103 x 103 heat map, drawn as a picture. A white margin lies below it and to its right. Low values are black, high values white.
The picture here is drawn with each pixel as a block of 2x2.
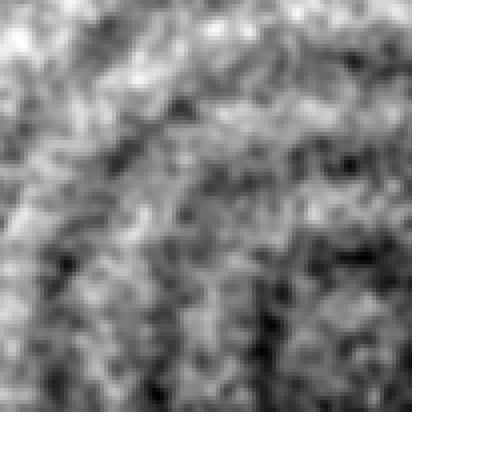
Values rise toward the top left. The bottom right is the ninth with the lowest average. The top left is the ninth with the highest average. On average the colour sits 50% of the way up the scale. Rings spread out from the bottom right. There are no lone odd cells.
